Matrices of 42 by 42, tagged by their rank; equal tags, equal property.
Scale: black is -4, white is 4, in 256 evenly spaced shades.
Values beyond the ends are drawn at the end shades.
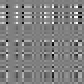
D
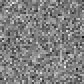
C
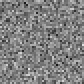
C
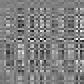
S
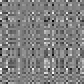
S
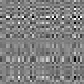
S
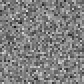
C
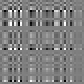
D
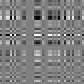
D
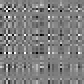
S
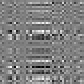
S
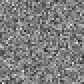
C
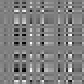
D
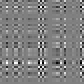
D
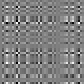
D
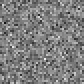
C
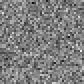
C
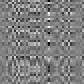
S
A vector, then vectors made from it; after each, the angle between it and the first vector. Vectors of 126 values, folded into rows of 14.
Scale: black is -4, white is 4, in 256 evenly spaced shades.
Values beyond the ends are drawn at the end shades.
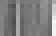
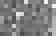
partly aligned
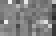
partly opposed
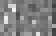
partly opposed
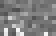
orthogonal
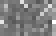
partly aligned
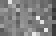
partly opposed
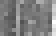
nearly parallel
